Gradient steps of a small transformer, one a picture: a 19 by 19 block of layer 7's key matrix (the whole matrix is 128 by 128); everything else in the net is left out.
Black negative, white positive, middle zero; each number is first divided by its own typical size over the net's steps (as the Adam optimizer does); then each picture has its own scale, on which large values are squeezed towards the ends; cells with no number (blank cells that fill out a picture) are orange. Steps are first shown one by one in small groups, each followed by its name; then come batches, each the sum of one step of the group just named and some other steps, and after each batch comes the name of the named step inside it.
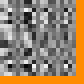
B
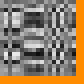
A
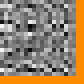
B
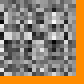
B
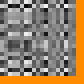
A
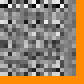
A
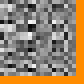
B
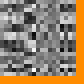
B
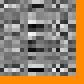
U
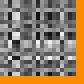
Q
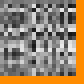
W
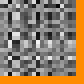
Q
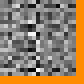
Q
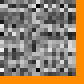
W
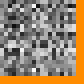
W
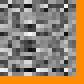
W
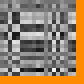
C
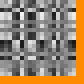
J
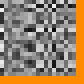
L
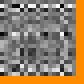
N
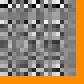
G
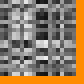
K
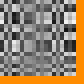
N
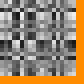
J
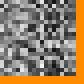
L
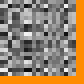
C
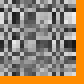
J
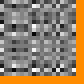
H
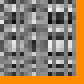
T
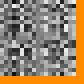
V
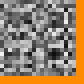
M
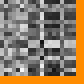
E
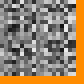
V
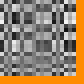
T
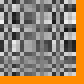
T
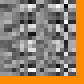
H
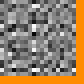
H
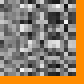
E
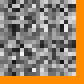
V
